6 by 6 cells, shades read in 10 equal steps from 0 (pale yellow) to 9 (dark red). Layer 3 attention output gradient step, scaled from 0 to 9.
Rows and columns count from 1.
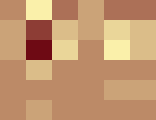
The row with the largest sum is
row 6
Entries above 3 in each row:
4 1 2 5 4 5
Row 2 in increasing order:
1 2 2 3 3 7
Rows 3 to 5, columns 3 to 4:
1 4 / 4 4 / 4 4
